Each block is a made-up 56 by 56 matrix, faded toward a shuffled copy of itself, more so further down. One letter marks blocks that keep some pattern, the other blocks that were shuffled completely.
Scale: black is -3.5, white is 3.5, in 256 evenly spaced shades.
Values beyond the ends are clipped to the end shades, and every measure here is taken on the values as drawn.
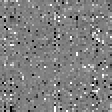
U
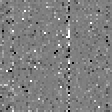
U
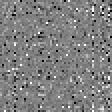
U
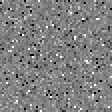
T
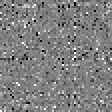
U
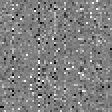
U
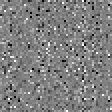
U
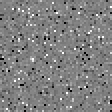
T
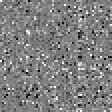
U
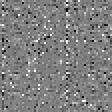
U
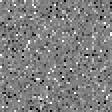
T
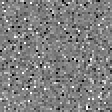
T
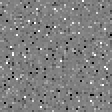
T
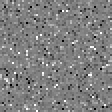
T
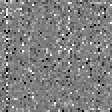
U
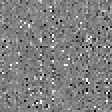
U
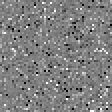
T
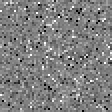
T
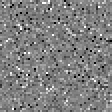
T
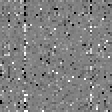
U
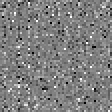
U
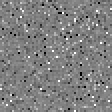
T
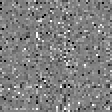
U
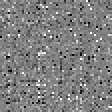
U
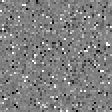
T
